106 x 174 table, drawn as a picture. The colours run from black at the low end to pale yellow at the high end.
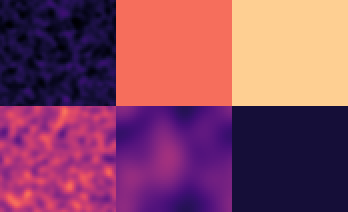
The table splits into 2 rows of 3 panels. Panel 1,1: very low, blotchy, faint in contrast. Panel 1,2: high, flat. Panel 1,3: very high, flat. Panel 2,1: middling, blotchy. Panel 2,2: low, smooth. Panel 2,3: very low, flat.
